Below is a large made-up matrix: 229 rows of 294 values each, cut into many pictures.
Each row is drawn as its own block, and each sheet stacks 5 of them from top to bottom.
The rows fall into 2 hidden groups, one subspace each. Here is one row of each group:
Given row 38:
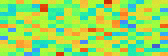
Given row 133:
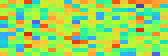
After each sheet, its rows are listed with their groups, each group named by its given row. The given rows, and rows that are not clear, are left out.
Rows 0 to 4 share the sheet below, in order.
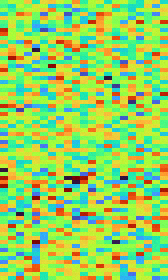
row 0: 38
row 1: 38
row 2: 38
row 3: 38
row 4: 133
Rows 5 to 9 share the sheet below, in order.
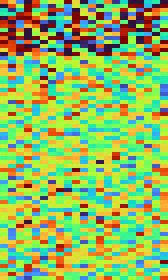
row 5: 133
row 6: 133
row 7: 133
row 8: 133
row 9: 38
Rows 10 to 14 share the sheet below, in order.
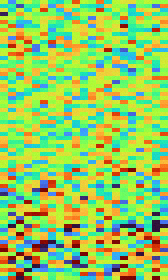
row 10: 38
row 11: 38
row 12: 38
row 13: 133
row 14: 133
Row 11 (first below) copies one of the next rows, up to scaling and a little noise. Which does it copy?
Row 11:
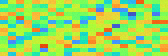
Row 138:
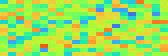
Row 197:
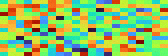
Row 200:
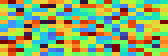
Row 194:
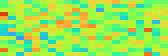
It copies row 138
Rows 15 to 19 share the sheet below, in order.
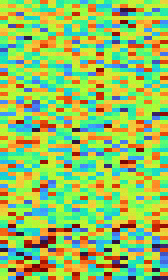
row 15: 38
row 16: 38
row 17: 133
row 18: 133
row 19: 133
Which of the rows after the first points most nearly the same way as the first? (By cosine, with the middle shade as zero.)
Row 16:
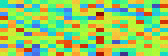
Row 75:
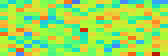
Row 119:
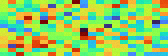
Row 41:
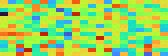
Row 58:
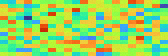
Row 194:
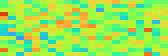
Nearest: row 41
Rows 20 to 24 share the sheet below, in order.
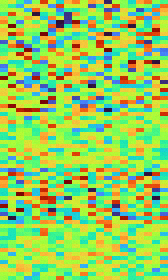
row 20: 38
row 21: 38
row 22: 133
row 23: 38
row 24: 38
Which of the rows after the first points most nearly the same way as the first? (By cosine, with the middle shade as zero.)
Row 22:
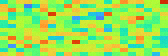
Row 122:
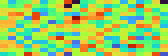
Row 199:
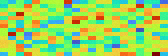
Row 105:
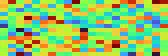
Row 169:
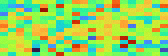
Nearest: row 105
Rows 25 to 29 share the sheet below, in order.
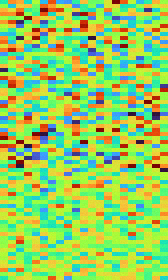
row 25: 38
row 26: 38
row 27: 133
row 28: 133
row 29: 133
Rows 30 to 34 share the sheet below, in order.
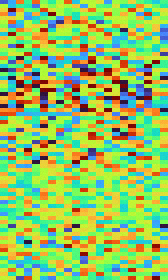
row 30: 133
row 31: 38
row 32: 38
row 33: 133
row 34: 133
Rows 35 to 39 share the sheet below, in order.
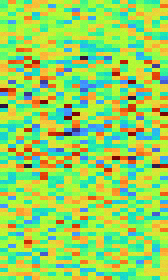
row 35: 133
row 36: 38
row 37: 133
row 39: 133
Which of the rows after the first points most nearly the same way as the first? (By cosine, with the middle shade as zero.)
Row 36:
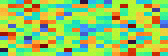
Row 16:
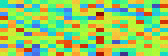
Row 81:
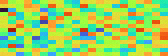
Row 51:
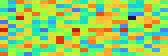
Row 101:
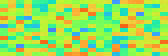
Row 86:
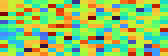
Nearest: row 51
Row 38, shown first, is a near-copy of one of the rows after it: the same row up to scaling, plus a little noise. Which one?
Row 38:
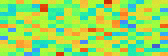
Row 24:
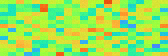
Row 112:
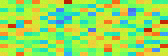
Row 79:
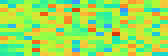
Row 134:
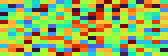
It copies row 24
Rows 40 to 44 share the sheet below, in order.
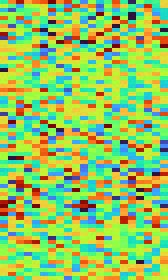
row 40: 38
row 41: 38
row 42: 133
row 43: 133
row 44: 133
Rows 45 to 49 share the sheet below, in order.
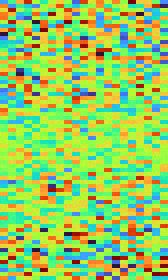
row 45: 133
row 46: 133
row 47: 38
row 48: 38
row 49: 38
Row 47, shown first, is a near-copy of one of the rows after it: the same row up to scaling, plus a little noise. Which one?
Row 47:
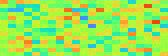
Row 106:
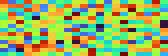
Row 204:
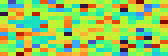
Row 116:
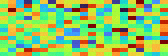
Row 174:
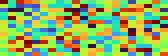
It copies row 174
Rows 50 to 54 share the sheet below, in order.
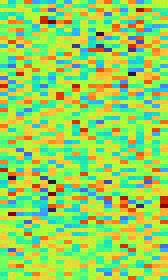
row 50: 38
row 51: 38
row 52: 38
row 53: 133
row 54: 38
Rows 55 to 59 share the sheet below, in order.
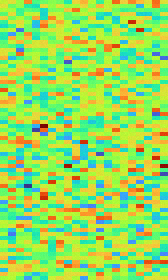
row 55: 133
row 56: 133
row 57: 133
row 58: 133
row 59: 38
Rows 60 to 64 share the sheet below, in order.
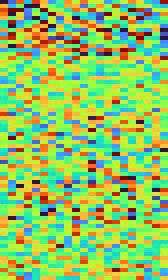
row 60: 133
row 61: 133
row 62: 38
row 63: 38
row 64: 133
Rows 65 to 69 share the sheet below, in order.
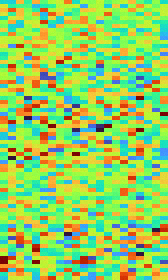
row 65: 133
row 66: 38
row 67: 133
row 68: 38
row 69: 133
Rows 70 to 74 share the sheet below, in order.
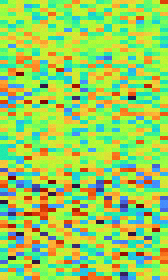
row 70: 133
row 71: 38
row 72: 133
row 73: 133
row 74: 133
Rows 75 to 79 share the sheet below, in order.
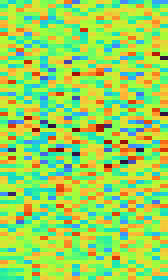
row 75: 133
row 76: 133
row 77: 133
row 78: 38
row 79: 38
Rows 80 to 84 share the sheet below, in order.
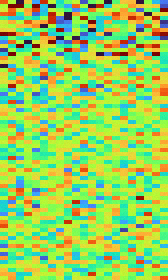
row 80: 38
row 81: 133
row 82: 133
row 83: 133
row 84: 38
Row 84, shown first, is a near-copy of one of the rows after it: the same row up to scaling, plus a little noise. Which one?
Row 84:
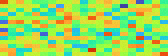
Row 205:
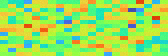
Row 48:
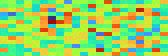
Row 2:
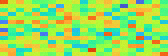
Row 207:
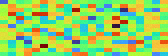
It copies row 2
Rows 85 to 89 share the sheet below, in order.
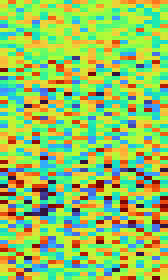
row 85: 133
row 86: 38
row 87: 38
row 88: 133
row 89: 133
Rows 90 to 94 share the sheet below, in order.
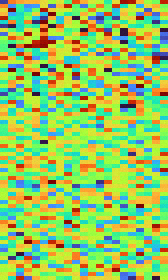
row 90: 133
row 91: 133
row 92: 38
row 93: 133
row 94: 133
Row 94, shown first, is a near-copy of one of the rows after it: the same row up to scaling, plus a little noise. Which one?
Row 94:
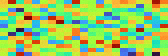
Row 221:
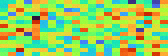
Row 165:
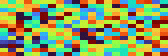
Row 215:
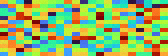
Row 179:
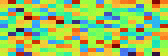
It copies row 179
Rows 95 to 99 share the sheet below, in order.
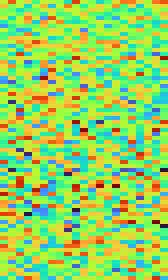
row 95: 133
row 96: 133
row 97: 38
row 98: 133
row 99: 133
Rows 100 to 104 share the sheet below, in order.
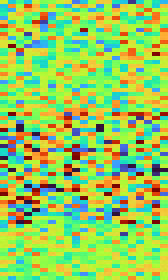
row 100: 133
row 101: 38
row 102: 133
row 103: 133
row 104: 38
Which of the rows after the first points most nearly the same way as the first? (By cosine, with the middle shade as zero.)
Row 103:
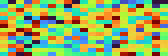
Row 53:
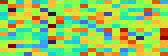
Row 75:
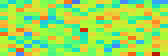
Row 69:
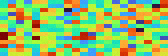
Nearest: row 75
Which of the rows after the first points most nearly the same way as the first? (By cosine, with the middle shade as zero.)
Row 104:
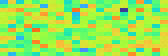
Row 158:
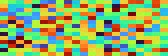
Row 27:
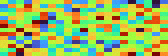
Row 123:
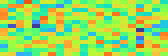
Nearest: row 123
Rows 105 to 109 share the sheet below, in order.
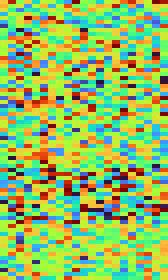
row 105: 133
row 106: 38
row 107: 133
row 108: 38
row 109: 133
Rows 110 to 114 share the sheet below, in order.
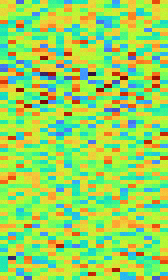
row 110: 38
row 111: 38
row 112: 38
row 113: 38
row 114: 133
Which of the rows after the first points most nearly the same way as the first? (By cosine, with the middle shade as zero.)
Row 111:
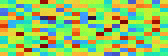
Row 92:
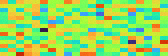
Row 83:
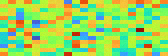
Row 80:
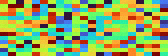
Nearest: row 92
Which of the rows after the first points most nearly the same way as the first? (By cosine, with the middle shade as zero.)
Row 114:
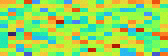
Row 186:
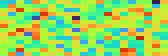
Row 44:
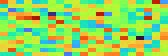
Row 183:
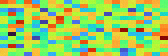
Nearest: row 183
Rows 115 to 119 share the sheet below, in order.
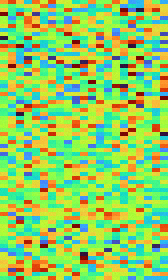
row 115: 38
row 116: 38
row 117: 38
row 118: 133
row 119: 133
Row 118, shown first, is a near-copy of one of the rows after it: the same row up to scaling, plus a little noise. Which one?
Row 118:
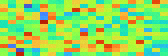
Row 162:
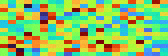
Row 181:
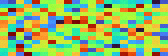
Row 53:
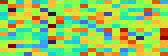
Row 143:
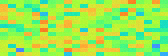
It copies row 162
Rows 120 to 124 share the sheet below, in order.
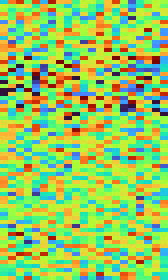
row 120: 38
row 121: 133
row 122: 133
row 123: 38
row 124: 133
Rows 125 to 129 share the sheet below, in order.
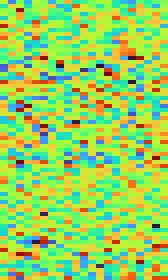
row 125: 133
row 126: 38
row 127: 133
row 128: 38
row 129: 133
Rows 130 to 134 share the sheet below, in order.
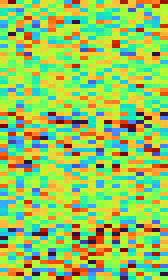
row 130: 133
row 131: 133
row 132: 38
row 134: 38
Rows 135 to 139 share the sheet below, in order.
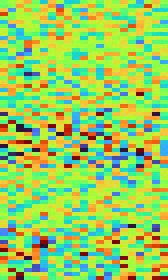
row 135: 38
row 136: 133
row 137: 133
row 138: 38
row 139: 133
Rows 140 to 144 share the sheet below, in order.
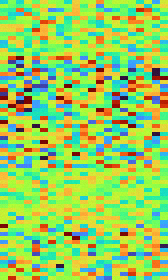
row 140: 38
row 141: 38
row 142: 38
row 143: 133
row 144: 38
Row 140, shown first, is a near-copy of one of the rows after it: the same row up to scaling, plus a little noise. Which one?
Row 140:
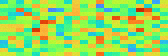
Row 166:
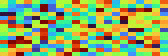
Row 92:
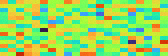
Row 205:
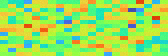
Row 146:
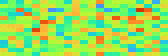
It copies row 146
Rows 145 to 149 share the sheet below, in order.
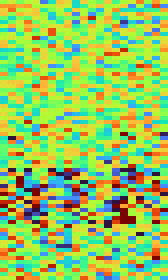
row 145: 38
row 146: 38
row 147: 38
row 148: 133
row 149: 38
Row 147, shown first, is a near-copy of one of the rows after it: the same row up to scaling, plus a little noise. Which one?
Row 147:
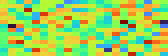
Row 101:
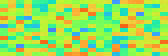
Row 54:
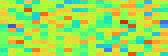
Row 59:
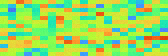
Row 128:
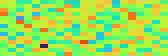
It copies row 54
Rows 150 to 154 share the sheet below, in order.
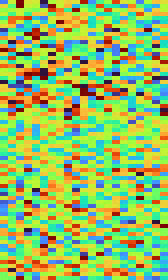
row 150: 38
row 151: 133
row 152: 133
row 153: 133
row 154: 133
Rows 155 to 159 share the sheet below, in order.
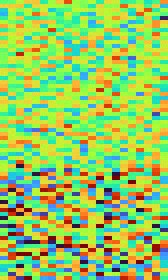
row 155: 38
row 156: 38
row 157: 133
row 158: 38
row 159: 133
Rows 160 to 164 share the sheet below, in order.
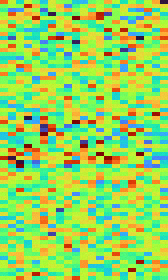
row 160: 133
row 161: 38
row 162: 133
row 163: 38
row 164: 38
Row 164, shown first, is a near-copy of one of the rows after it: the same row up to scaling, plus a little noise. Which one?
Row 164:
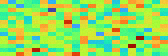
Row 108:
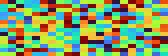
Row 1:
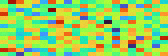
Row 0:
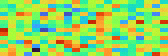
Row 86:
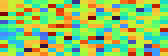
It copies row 108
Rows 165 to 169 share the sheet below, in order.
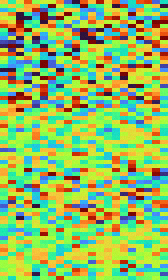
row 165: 133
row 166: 38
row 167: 38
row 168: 133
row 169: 38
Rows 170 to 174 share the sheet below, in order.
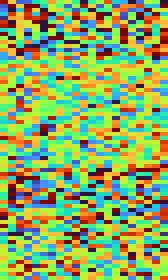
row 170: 133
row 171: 133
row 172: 133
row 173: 38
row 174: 38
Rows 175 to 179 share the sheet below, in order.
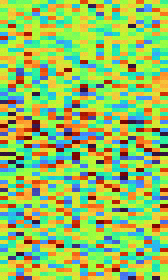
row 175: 38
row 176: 133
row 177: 38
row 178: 38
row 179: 133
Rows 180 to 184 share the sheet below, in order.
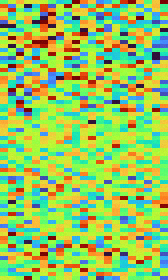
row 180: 133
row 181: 133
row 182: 38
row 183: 133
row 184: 133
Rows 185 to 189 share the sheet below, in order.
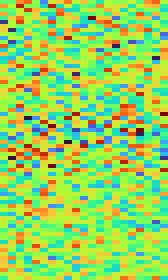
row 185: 38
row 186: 133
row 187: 133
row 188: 133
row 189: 133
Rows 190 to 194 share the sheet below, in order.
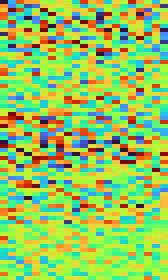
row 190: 133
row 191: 38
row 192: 38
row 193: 133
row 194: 38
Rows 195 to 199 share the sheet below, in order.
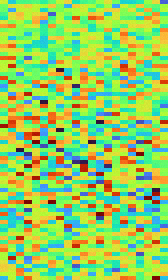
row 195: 133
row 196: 38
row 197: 38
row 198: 38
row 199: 133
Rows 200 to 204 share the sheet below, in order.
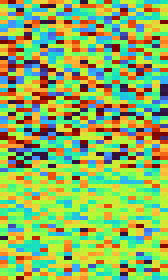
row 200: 38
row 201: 133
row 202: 133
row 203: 38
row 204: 38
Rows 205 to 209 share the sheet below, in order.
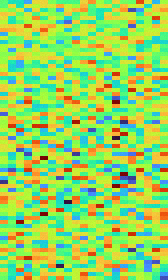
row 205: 38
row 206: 38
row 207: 38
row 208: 38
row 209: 38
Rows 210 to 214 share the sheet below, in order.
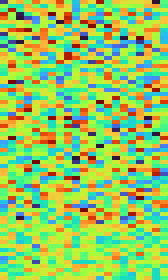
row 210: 133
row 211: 38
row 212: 38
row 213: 133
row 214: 133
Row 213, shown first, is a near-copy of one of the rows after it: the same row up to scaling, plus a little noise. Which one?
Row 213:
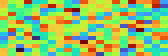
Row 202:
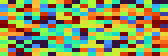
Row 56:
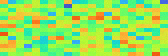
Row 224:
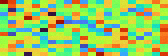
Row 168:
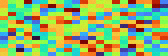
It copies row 168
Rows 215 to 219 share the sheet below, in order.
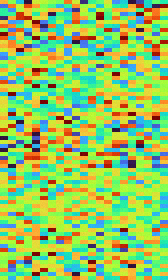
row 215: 133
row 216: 38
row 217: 133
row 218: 133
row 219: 38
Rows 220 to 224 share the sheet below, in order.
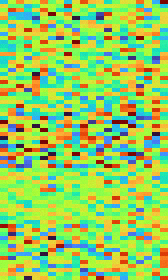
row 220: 133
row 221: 133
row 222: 38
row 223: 38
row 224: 133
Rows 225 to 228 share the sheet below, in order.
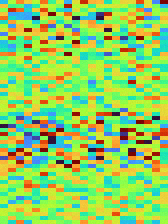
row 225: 133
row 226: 38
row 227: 38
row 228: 133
